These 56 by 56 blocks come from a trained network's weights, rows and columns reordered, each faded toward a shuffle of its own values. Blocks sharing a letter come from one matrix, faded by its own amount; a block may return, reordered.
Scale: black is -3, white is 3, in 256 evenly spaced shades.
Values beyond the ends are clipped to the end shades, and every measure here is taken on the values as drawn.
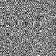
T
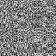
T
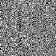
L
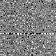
L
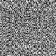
T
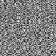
T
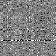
L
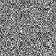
T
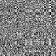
T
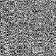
T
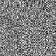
T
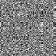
T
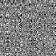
L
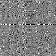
L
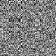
T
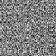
T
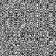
T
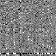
L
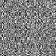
T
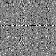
L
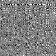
L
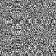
T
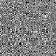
L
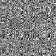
L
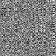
T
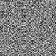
T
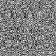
T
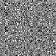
L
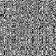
T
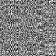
T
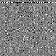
L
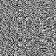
T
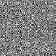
L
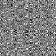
L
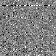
L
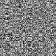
T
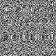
T
